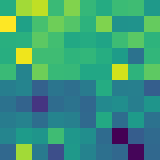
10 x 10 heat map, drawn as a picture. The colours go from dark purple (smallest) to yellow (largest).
The bottom right is the ninth with the lowest average. A horizontal seam about 50% of the way down splits the table, and the top part is higher. The top left is the ninth with the highest average.
